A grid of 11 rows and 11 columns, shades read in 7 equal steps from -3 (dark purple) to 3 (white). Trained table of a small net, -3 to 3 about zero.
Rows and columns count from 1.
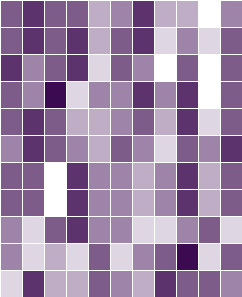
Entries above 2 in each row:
1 0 2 1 0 0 1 1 0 0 0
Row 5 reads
-1 -2 -1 1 1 0 -1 1 -2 2 -1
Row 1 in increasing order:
-2 -2 -1 -1 -1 0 0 1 1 1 3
